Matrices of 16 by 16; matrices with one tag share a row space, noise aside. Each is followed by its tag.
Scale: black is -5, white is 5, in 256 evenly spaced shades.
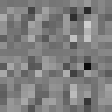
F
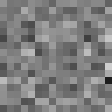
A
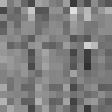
F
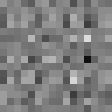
F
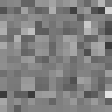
A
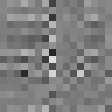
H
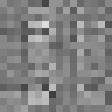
H
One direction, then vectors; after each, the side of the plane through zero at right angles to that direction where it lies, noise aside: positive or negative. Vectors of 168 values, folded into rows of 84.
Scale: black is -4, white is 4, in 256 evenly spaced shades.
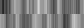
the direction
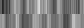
positive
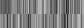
positive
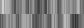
negative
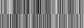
negative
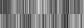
positive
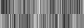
positive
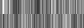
negative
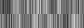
positive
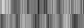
negative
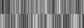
positive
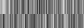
negative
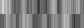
negative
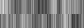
negative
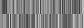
positive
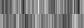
positive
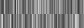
positive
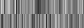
negative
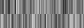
positive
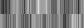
positive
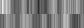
negative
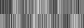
positive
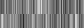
positive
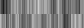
positive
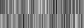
positive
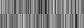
negative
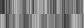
positive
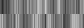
positive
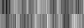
positive
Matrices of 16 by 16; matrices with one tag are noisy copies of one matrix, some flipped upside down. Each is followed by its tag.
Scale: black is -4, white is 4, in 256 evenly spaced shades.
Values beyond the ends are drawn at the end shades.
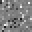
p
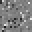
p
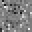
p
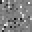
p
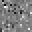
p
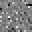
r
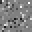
p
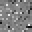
r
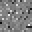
r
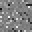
r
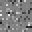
r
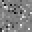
p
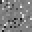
p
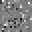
p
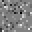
p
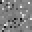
p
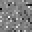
r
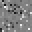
p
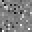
p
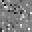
p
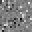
p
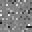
r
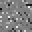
r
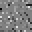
r
